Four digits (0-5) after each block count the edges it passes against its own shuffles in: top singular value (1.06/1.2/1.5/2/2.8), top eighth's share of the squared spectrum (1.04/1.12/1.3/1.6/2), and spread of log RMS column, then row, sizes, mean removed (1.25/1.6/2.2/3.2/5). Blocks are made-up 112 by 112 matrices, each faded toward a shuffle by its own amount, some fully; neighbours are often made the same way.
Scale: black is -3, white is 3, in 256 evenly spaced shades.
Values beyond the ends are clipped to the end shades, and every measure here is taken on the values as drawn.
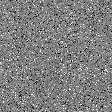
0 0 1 0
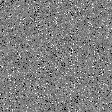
1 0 1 0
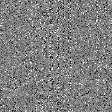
2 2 3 0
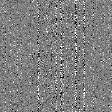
3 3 4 0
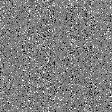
2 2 3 0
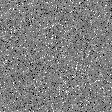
0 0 0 0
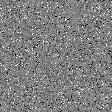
0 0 0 0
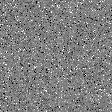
0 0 0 0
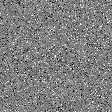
0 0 0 0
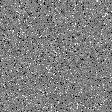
0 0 0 0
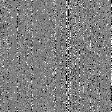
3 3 4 0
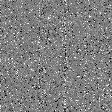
1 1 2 0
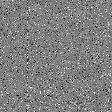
1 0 0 0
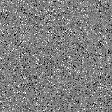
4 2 2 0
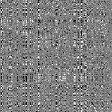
5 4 4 3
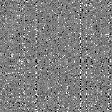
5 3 3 2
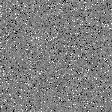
2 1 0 0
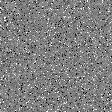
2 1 0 0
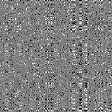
5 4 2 3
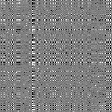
5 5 4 4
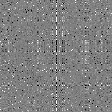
5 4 2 2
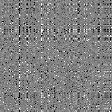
5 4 3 2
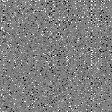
4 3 1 1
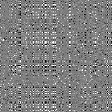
5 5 4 3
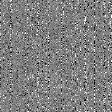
2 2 4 0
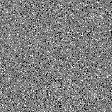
3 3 1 1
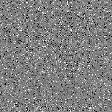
4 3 1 2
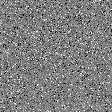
2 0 0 0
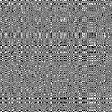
5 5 4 4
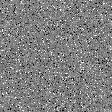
3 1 0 0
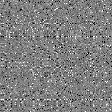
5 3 2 2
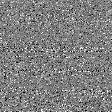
1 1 0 3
